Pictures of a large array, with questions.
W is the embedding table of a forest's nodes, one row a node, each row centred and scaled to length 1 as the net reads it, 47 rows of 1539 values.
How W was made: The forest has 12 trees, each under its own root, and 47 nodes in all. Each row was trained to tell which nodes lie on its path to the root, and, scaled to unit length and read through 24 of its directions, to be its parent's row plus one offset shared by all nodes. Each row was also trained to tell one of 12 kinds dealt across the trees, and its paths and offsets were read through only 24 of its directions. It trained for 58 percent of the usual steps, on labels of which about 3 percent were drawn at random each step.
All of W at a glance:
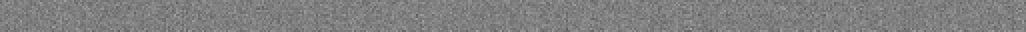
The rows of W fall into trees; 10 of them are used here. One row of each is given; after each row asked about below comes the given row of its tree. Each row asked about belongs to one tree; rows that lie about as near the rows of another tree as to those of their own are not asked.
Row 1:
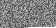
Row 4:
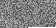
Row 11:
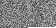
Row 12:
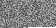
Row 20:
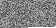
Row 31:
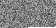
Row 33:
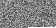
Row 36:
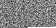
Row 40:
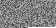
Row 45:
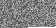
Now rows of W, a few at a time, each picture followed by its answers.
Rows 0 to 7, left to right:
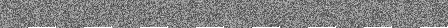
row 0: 31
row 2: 45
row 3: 1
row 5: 33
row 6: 11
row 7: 33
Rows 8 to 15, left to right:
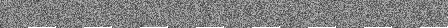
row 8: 40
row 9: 20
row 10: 31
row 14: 33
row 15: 12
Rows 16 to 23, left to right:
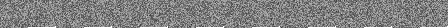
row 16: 11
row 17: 20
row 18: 1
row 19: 45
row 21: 36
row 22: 4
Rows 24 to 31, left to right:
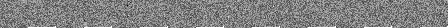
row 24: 12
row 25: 45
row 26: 36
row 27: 20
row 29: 1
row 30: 40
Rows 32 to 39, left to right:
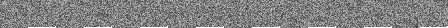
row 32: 40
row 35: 36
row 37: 45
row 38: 11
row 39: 11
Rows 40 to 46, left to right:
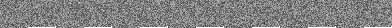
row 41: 20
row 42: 20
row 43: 40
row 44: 36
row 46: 45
